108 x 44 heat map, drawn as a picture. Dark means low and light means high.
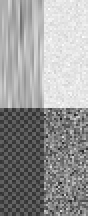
The table splits into 2 rows of 2 panels. Panel 1,1: high, streaked downward. Panel 1,2: very high, fine-grained, faint in contrast. Panel 2,1: low, checkered. Panel 2,2: middling, fine-grained, strong in contrast.
